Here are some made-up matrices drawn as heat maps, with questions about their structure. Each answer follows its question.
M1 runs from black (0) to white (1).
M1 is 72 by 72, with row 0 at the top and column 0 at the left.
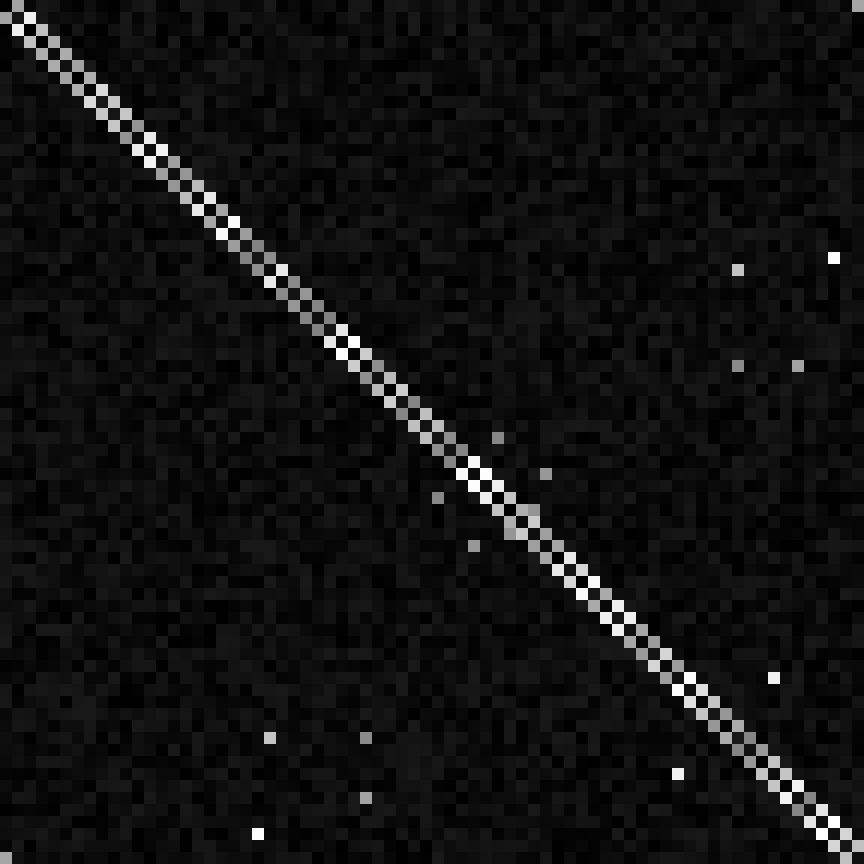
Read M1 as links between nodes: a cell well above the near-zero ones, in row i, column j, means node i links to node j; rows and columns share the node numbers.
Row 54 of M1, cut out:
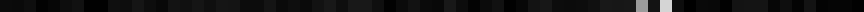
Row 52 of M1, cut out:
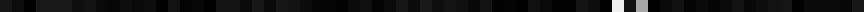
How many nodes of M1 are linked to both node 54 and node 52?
1
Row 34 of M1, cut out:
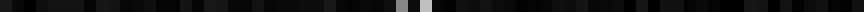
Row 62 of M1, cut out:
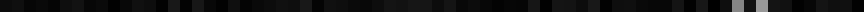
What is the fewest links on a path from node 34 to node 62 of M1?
6
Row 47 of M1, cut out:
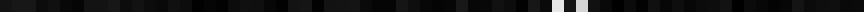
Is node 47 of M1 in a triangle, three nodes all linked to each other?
no
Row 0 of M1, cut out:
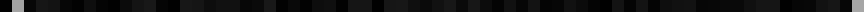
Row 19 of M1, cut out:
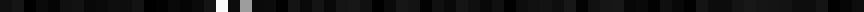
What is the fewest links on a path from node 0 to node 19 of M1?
6
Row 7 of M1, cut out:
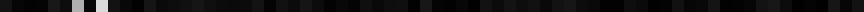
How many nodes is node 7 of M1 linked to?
2
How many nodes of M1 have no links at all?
0
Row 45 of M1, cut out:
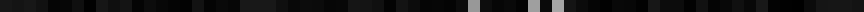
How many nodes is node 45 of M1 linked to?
3
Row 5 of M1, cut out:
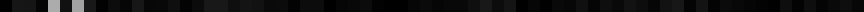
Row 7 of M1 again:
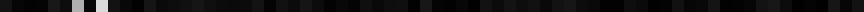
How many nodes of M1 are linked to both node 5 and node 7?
1
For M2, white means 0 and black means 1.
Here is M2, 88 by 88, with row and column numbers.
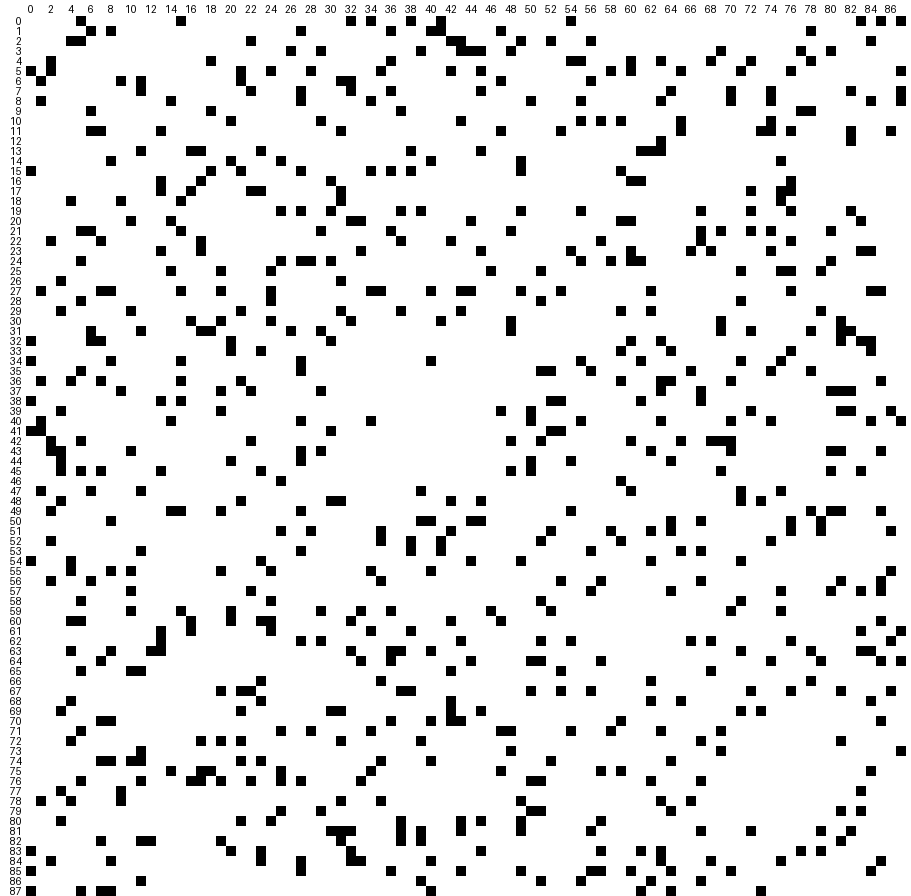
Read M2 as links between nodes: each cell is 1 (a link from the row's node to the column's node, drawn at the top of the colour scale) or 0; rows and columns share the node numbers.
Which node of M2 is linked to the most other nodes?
node 27
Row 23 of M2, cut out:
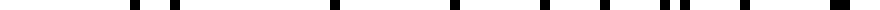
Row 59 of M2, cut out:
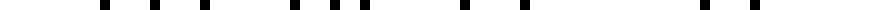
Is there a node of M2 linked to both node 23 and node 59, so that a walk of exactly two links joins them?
yes
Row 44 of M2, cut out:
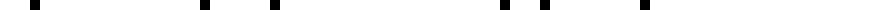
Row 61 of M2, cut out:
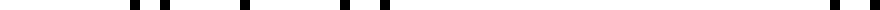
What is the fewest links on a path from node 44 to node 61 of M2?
3
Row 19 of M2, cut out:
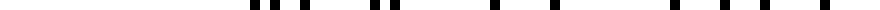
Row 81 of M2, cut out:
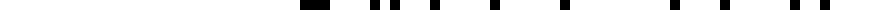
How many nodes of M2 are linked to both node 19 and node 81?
7
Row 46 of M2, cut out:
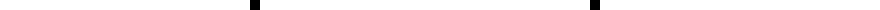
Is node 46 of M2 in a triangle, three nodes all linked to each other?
no
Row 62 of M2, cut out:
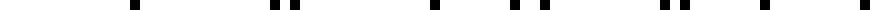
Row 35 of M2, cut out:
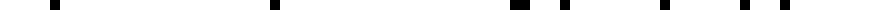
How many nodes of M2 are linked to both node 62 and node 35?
3
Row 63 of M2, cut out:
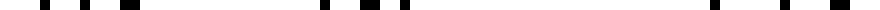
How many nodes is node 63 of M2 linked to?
12
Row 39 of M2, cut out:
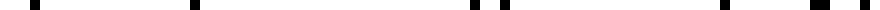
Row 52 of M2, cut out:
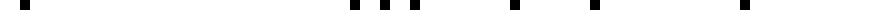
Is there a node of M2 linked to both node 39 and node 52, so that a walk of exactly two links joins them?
no
